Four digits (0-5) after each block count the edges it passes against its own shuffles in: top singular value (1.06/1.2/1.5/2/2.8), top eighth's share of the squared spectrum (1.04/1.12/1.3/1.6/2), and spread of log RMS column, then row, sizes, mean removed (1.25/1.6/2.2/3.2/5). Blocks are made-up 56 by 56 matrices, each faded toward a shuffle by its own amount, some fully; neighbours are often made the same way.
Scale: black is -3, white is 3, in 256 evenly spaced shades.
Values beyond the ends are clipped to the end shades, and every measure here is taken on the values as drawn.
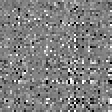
4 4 2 3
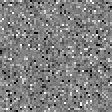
2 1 0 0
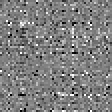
4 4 3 3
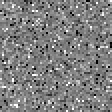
0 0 0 0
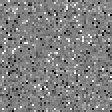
1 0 0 0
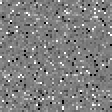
0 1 0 0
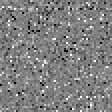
1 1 0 0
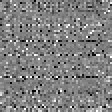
4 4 1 3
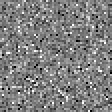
0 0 0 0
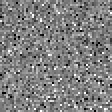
0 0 0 0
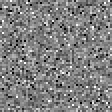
0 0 0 0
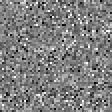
1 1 0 1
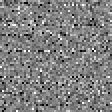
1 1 0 2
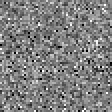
1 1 0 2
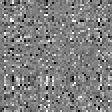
4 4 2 2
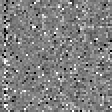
2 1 1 0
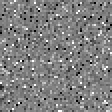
0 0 0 0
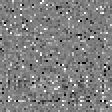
3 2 0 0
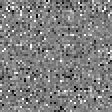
3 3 0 1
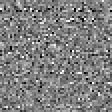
1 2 0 2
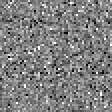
0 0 0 1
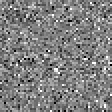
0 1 0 2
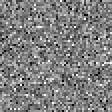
0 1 0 2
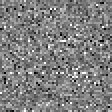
1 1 0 2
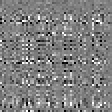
4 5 3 4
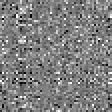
4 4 2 2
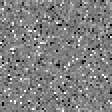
0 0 0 0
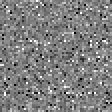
3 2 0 1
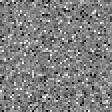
2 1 0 0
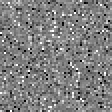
2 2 0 0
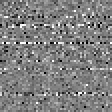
2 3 0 3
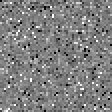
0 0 0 0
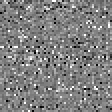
1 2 0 2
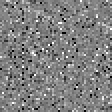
2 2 1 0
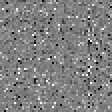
3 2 1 0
